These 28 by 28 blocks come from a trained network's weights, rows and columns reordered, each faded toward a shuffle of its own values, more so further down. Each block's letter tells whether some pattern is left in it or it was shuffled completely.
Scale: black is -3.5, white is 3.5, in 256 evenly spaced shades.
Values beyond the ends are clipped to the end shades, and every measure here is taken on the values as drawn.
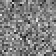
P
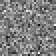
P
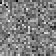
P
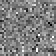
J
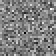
P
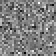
P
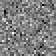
P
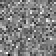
P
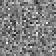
J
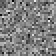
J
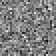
P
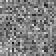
J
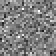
J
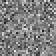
P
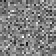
J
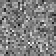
P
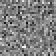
P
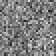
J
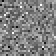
P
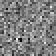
J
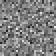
J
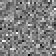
P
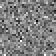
P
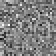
J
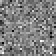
J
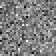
P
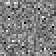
P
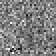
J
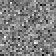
P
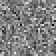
J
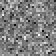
P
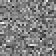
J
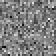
P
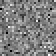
P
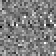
J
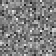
P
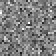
P
